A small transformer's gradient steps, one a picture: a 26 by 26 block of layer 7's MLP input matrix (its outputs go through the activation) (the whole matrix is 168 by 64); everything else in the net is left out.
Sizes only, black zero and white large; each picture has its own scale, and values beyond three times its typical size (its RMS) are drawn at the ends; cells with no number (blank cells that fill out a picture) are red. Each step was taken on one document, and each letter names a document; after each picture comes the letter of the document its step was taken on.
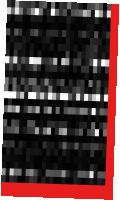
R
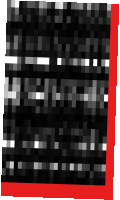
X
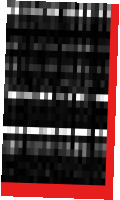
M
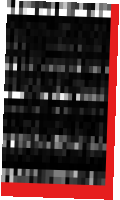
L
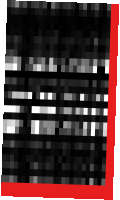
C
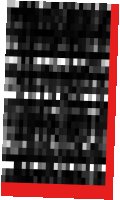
X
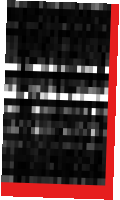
C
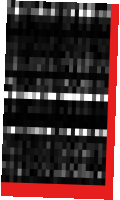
M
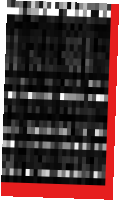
M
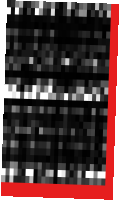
R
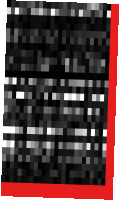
R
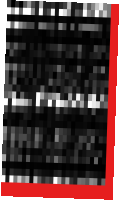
L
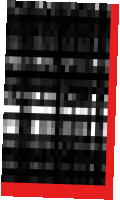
C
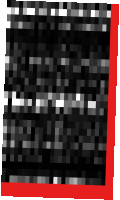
L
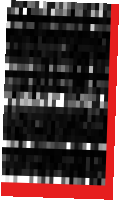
L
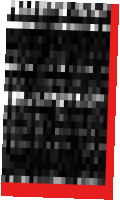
L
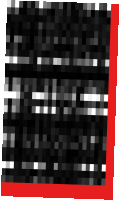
X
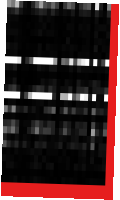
C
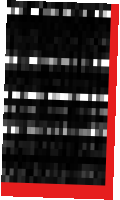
R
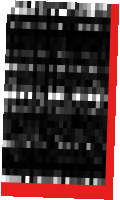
L
